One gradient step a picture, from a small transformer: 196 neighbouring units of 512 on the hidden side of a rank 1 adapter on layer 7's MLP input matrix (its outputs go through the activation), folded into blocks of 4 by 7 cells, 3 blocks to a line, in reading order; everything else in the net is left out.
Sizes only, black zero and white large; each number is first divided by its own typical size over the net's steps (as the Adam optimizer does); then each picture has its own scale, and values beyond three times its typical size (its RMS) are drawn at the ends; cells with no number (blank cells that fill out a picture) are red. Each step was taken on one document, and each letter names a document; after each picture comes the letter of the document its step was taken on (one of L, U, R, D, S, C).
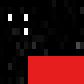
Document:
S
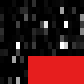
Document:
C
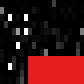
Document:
S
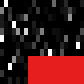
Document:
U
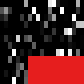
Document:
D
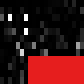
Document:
S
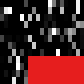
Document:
D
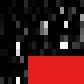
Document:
C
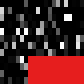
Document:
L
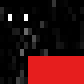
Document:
S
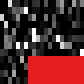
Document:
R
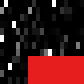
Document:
U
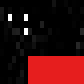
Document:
S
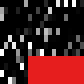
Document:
L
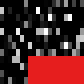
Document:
L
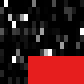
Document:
U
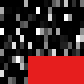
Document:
L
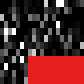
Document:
R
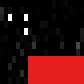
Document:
S
